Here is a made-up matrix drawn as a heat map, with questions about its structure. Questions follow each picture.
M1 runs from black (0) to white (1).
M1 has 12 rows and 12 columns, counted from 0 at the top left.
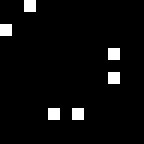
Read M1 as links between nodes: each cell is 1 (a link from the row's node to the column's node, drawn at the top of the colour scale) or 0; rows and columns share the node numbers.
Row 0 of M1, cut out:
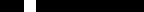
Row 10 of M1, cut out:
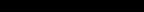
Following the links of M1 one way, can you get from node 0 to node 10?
no
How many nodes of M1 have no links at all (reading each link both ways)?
7
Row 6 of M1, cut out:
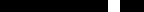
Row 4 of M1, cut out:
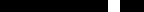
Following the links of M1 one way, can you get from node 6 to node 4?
yes
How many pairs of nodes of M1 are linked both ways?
3
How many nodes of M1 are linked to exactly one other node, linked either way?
4
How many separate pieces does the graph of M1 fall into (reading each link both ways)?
9
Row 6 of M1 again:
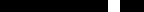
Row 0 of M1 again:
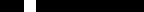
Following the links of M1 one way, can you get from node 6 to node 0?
no
